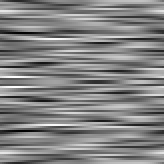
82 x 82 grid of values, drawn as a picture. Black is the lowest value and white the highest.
Grain: streaks across. Mirror symmetry: top to bottom. Histogram: bell-shaped. Average level on the scale: 50%. Slope: none.
